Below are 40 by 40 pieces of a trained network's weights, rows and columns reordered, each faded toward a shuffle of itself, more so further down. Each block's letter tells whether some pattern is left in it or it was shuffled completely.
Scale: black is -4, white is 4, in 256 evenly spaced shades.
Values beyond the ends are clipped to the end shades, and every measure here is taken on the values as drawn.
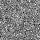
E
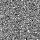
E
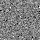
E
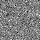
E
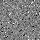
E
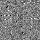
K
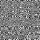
K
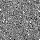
E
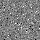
E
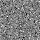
E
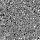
E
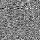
K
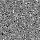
E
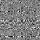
K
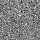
E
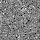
E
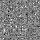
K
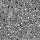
E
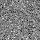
E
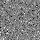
E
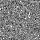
E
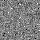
E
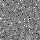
E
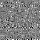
K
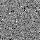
E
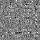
K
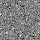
E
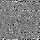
K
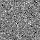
E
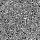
E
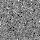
E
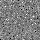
E
